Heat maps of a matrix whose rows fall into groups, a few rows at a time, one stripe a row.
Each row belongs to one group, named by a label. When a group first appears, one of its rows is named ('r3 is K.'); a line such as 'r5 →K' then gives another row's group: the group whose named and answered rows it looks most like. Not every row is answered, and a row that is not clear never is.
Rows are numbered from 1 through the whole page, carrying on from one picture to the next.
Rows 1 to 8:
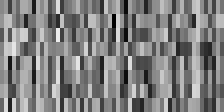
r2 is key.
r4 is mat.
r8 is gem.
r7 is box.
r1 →box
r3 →gem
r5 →box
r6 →box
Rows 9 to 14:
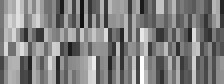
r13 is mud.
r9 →mat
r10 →mat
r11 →mud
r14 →mud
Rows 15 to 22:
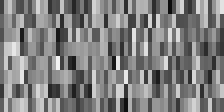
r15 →key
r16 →mat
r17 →mud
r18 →mud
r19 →gem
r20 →mat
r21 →key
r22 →gem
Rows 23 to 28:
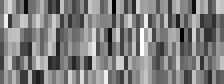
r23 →key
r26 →mud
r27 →key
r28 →mud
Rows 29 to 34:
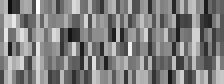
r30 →mat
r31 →gem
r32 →box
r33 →mat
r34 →key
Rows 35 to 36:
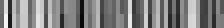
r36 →gem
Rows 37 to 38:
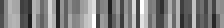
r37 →mud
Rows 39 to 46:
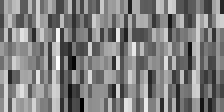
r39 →mat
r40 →key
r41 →gem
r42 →box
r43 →gem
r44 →box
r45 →gem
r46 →gem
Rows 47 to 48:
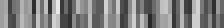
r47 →box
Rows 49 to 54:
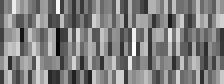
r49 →gem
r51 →mud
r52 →mud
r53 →box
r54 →key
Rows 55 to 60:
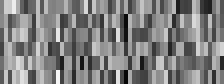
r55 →mat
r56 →box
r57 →gem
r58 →key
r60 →gem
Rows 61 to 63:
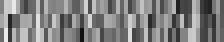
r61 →mat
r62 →box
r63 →gem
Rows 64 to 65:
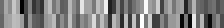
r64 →mud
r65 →mud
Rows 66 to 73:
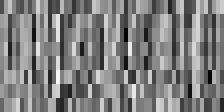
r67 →box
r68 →box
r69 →box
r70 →box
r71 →mat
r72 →box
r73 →mud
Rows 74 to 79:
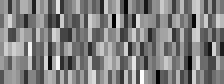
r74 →box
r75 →key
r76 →box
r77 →mat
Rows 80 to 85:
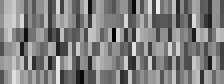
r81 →mat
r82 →key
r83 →mud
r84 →mat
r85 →gem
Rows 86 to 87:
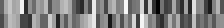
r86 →mat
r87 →mud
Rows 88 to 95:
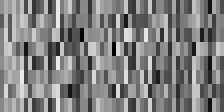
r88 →mat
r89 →gem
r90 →gem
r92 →mat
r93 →mat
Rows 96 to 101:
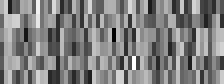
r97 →mat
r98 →key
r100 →mud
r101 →key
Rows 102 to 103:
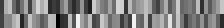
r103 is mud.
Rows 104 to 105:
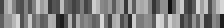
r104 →key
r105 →mud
